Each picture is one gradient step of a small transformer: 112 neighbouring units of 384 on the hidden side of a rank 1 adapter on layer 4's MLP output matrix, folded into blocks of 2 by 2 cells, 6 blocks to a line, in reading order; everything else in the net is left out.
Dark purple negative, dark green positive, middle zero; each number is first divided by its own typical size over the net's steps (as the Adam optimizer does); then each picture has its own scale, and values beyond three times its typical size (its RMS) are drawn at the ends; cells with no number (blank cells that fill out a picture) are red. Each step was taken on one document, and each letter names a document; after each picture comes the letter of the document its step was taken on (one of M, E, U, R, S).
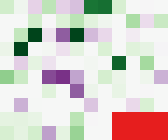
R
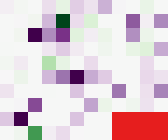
R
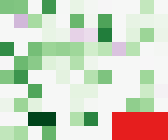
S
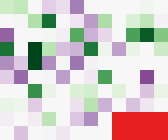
S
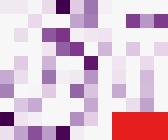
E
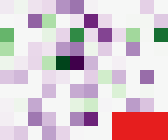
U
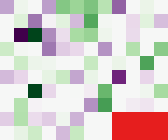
R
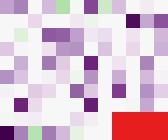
E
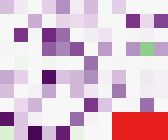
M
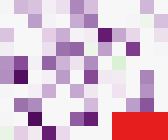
U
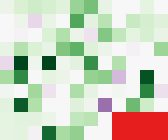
U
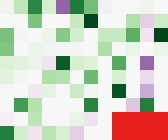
U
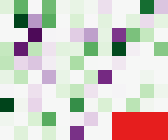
S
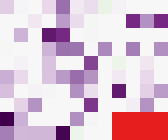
M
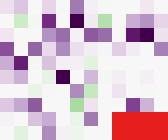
S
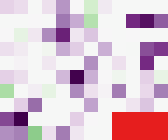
M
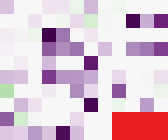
M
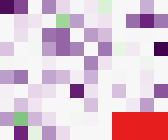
R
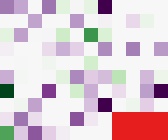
M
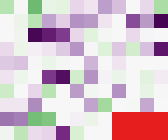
R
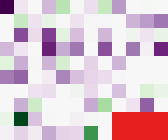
R
